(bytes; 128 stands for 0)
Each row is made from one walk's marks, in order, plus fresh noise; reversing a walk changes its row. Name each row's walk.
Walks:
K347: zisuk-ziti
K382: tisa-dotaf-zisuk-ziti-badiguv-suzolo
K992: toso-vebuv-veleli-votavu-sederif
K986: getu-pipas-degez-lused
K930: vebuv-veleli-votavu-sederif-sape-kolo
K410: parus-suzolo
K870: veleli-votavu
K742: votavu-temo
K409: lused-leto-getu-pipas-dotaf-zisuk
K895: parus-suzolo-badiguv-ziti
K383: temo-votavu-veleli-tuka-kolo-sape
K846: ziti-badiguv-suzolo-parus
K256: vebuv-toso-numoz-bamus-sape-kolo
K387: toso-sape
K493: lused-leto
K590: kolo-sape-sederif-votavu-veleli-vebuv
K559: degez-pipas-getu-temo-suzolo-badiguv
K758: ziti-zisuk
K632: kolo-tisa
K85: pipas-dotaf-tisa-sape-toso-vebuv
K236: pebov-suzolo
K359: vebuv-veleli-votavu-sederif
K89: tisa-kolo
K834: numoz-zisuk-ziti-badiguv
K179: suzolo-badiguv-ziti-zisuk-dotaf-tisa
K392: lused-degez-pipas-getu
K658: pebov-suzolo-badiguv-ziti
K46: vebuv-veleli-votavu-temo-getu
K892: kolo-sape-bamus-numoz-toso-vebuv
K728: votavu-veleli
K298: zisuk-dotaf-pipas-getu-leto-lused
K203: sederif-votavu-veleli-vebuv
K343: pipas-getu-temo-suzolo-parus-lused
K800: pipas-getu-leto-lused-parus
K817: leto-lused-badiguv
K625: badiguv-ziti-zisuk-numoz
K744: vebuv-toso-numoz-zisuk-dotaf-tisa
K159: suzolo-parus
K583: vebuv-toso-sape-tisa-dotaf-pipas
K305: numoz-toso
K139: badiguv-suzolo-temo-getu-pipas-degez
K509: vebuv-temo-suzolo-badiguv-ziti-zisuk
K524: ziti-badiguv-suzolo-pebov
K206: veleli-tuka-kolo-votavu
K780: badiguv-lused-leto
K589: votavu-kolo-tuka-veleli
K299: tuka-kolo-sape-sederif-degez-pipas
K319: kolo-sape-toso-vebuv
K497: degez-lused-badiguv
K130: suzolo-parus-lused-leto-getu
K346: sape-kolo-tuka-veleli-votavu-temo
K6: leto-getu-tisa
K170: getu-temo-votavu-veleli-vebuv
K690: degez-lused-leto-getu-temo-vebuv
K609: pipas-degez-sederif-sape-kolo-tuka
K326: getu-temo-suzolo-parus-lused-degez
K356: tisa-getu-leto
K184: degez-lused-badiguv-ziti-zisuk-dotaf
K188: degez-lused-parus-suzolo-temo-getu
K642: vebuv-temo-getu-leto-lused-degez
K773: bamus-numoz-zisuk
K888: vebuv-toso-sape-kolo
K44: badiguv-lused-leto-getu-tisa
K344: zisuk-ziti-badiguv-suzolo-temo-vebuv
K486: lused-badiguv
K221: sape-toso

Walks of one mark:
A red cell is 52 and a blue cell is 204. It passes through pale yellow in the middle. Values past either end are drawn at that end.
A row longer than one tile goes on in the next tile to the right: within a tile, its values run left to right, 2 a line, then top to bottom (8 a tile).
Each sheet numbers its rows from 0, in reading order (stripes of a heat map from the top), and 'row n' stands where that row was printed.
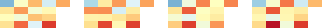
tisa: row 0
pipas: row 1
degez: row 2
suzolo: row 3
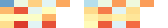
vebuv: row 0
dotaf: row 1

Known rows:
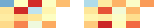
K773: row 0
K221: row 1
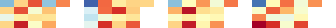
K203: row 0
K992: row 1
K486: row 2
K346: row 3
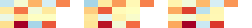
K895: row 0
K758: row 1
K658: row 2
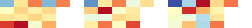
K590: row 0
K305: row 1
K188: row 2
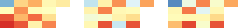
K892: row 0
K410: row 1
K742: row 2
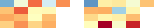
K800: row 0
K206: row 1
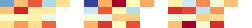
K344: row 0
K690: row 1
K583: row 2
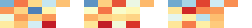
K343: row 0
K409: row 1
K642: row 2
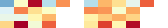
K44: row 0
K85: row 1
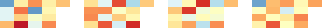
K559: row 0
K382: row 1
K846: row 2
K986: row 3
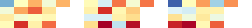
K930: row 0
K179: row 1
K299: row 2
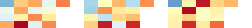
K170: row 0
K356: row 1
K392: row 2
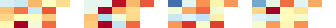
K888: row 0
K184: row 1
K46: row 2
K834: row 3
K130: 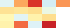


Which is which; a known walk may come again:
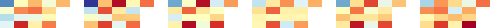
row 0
K359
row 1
K690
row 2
K780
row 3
K410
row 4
K409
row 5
K85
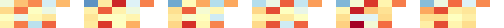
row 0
K159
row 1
K493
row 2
K347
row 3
K524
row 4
K497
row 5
K817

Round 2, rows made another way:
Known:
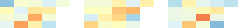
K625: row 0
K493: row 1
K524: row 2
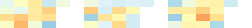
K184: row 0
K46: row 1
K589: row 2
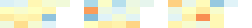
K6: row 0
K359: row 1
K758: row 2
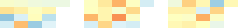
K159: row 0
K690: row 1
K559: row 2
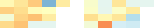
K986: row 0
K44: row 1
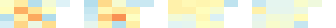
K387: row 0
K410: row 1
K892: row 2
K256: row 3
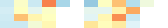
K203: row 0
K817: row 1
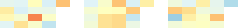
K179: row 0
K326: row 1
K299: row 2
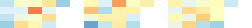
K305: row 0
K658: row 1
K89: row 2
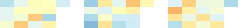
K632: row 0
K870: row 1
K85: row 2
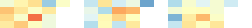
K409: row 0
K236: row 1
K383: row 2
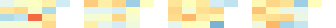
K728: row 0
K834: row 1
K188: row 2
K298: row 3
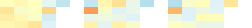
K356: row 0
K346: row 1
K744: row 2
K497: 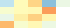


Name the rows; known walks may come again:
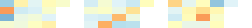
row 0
K992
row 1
K846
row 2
K758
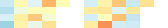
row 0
K170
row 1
K800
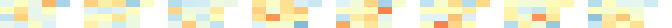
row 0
K590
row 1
K834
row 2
K888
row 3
K188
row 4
K486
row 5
K642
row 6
K344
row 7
K383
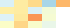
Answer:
K343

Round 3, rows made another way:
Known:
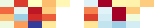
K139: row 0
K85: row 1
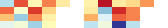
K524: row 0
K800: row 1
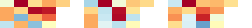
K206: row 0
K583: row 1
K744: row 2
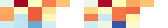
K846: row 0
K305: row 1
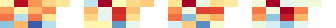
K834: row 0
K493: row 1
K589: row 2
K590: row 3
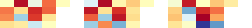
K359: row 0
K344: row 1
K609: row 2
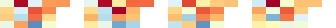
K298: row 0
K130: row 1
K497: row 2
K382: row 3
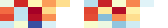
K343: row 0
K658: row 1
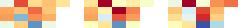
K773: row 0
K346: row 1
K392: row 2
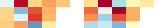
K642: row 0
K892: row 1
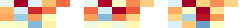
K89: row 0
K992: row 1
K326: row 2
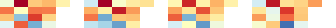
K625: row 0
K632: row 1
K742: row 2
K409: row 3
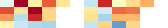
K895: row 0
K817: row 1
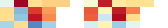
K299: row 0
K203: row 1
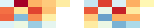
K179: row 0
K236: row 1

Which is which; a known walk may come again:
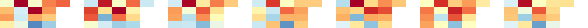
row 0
K130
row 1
K658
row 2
K846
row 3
K817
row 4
K870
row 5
K46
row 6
K486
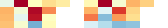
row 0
K930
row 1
K159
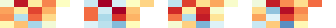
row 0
K347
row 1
K319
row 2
K509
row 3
K690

